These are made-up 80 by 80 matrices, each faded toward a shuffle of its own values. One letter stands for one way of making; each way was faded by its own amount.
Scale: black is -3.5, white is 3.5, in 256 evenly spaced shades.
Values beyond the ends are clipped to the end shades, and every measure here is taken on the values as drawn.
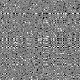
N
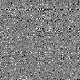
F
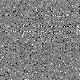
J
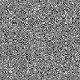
F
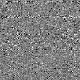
F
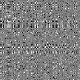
N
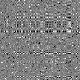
N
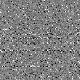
J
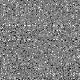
J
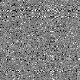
F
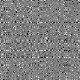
N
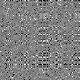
N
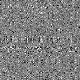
F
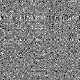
F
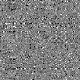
F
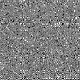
F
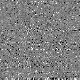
J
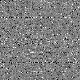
J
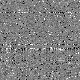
J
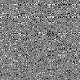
F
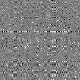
N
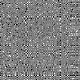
N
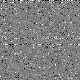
J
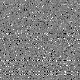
J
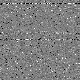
J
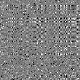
N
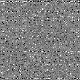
F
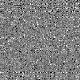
F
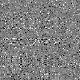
J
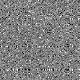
F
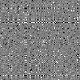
N
